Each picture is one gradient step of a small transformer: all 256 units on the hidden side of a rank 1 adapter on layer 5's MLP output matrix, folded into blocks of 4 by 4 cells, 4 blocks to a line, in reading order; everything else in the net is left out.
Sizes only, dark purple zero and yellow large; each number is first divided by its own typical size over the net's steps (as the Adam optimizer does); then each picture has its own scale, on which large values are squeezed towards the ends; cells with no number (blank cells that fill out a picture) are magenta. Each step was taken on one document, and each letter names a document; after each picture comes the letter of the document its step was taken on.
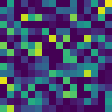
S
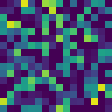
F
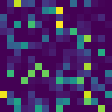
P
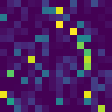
P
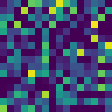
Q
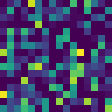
Q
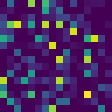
P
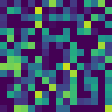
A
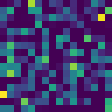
Q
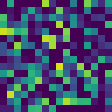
S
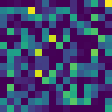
S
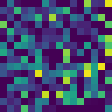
S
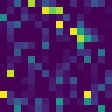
P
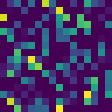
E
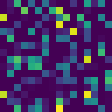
E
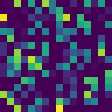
E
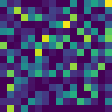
S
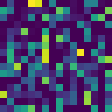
Q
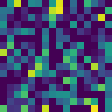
Q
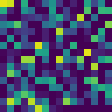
F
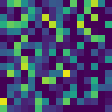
F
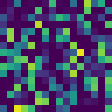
A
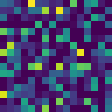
Q
